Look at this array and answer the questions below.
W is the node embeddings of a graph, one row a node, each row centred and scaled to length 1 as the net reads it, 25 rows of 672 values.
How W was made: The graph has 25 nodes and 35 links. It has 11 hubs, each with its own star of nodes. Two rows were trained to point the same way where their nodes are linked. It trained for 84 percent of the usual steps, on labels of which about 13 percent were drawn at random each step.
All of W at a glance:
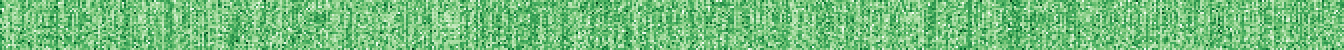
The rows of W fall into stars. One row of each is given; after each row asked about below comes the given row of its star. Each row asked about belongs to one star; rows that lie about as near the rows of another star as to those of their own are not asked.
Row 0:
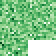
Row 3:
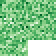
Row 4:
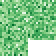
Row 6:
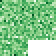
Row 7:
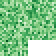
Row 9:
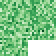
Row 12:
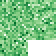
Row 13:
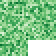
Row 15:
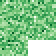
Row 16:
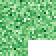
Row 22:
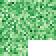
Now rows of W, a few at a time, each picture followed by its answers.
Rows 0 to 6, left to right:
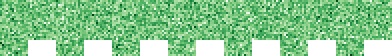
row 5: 13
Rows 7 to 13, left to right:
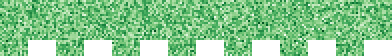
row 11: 4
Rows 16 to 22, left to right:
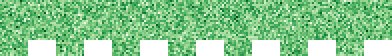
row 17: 22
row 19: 9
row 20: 12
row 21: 0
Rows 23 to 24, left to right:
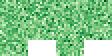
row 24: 7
